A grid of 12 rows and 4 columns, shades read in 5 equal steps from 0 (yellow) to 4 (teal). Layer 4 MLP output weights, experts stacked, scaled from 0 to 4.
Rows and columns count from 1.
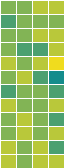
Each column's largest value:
3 3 3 4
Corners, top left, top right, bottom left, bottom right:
2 1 1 1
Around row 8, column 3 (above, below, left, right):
2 2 2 1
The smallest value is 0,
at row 5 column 4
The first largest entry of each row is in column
1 1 1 2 2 4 1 2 4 1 4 2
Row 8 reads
1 2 2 1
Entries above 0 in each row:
4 4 4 4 3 4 4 4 4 4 4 4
